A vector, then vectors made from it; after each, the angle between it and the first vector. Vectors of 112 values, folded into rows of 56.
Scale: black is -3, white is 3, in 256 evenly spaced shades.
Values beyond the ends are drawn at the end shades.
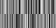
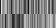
partly aligned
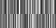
nearly opposite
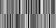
nearly parallel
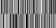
orthogonal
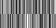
partly aligned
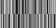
orthogonal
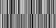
partly aligned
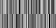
nearly parallel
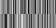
orthogonal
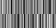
orthogonal
